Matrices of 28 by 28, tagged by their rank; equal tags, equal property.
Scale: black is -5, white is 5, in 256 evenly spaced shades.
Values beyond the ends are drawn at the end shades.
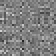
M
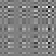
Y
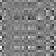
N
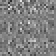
M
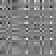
N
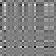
Y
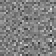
M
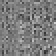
M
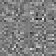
M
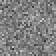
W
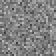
W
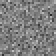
W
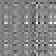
N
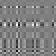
Y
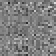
M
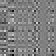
N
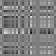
Y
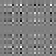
Y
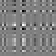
Y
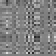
N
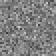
W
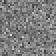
W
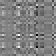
N
